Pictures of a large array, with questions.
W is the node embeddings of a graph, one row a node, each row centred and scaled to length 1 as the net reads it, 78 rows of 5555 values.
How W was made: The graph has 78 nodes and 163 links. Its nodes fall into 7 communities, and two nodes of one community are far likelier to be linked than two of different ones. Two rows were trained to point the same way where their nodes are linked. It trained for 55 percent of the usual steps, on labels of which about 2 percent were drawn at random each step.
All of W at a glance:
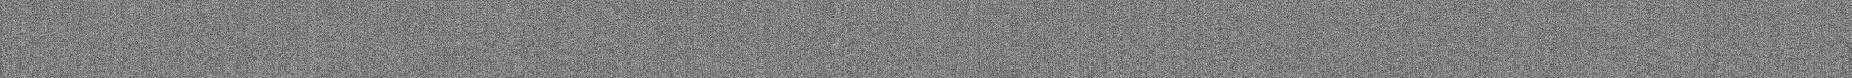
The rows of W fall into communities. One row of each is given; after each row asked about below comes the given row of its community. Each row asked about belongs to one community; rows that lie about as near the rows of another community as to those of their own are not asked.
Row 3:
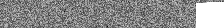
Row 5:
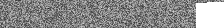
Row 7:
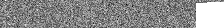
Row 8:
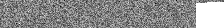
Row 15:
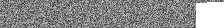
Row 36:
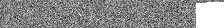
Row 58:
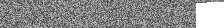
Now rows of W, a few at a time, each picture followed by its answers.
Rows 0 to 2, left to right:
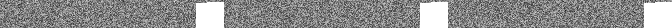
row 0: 15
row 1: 36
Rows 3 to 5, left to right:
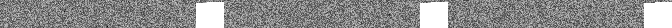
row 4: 8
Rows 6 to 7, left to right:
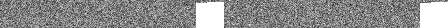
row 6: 36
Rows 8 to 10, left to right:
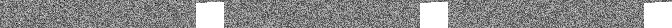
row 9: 8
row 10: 8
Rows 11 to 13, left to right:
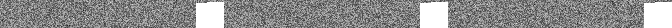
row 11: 58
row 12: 8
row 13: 3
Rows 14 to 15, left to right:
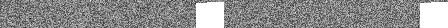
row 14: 7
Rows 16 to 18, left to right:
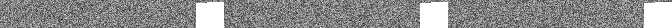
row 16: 36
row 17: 5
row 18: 3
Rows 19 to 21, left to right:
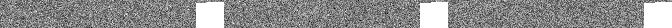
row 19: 36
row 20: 7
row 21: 36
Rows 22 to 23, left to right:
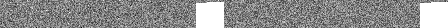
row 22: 8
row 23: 15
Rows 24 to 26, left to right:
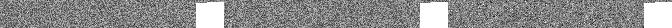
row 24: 5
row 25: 3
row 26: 15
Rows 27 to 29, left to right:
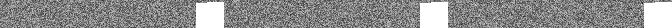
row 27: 36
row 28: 5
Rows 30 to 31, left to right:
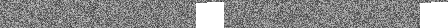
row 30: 8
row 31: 15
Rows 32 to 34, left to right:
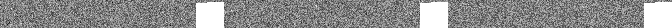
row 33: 36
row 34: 58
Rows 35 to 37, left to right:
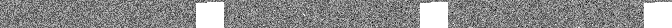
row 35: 15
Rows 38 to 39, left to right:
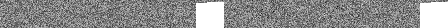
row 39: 8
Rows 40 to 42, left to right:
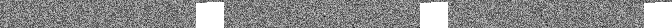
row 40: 3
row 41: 15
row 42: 8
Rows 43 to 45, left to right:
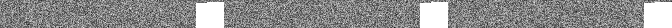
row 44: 15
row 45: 3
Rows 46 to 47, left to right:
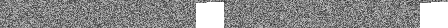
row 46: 3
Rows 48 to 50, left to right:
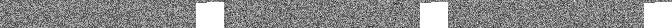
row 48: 58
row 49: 36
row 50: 5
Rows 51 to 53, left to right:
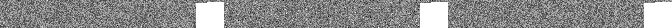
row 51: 5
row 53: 5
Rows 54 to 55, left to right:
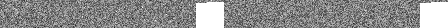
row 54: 15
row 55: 15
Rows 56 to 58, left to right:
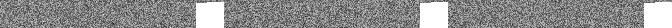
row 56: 8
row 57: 3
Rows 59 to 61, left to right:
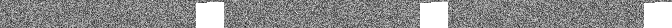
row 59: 58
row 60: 5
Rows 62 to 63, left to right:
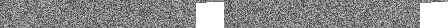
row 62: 3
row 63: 5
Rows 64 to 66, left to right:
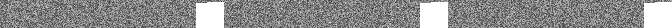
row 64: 36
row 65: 5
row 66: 58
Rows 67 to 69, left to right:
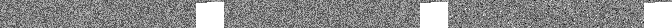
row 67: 7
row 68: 58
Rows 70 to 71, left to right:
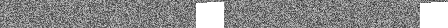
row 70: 7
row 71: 3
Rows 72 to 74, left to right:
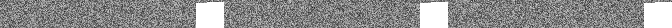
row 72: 3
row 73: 8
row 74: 15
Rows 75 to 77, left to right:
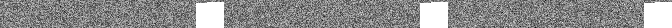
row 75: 8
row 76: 15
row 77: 3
